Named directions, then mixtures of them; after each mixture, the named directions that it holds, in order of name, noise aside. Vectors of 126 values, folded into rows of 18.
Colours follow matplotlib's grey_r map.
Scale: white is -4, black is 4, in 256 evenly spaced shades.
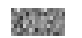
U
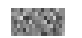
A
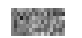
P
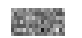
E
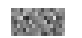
A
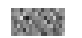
A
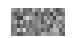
A, E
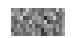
A, E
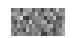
A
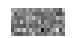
E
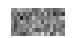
P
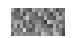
A, U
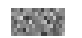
A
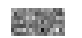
E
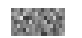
A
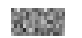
A, U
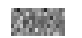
U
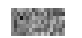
P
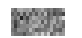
P
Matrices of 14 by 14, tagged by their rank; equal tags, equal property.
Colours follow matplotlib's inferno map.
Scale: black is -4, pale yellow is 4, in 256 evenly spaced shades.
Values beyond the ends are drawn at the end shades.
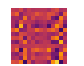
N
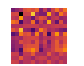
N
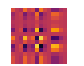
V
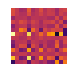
N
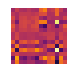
N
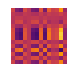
V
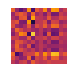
N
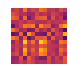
N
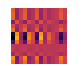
V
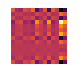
V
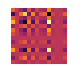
V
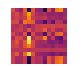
N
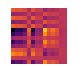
V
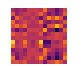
N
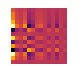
V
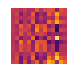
N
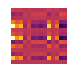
V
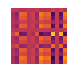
V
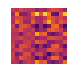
N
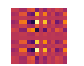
V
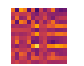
N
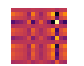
V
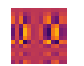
V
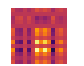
V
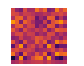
N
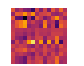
N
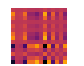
V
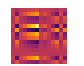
V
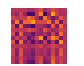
N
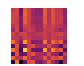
N
